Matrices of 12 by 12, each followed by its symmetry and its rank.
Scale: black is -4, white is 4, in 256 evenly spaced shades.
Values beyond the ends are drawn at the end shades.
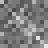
symmetric, full rank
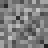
symmetric, full rank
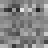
neither, rank two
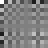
symmetric, rank one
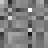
neither, rank two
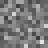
symmetric, full rank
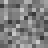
antisymmetric, full rank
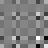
symmetric, rank one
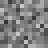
antisymmetric, full rank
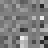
neither, rank two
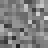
antisymmetric, full rank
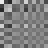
symmetric, rank one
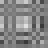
symmetric, rank one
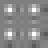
symmetric, rank one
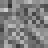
antisymmetric, full rank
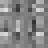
neither, rank two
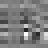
neither, rank two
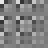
symmetric, rank one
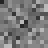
symmetric, full rank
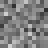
antisymmetric, full rank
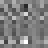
neither, rank two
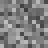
antisymmetric, full rank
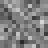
antisymmetric, full rank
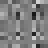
neither, rank two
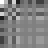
symmetric, rank one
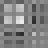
symmetric, rank one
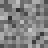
symmetric, full rank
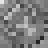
symmetric, full rank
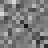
symmetric, full rank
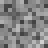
symmetric, full rank
